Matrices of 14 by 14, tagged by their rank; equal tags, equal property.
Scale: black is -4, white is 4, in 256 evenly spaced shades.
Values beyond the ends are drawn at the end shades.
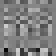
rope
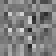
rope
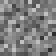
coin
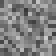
coin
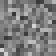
coin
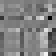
rope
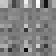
rope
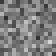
coin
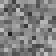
coin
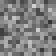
coin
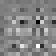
rope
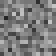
coin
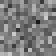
coin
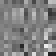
rope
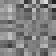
rope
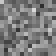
coin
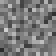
coin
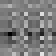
rope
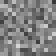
coin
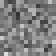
coin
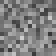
coin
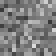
coin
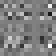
rope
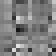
rope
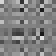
rope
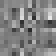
rope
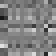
rope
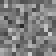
coin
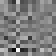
rope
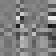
rope
